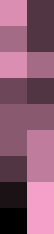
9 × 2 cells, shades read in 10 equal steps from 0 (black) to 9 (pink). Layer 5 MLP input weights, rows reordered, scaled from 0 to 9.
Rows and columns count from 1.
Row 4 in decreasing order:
4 3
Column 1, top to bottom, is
8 6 8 4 5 5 3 1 0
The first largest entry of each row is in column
1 1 1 1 1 2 2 2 2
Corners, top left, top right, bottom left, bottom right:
8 3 0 9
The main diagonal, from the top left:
8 3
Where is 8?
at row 1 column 1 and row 3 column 1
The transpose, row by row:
8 6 8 4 5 5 3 1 0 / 3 3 6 3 5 7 7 9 9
